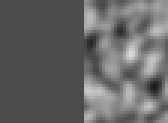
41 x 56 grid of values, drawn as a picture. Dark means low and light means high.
It is made of 1 by 2 panels. Panel 1,1: low, flat. Panel 1,2: middling, blotchy, strong in contrast.
